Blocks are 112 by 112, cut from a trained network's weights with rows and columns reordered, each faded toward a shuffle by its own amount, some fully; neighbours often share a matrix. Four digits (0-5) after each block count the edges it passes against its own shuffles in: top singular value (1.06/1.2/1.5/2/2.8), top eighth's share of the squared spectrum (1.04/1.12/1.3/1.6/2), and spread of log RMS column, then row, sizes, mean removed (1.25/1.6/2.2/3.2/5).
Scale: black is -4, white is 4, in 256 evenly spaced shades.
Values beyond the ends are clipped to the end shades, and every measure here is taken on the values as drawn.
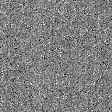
1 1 0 0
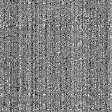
4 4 2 3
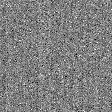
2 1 0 0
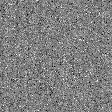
0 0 0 0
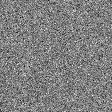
0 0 0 0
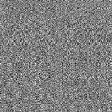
4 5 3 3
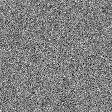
0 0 0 0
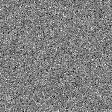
1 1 0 0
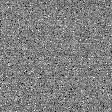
1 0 0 0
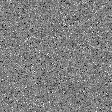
0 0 0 0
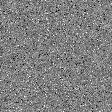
0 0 0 0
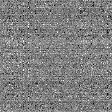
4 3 3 0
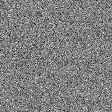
2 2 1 0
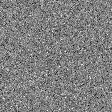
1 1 0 0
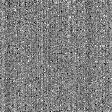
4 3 1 2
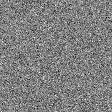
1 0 0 0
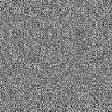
4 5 2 4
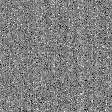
2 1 0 0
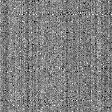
4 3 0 3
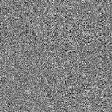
3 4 2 2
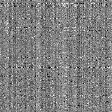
4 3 1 3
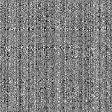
4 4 2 3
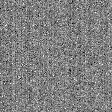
3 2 0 1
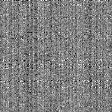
4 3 1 3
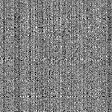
4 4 2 3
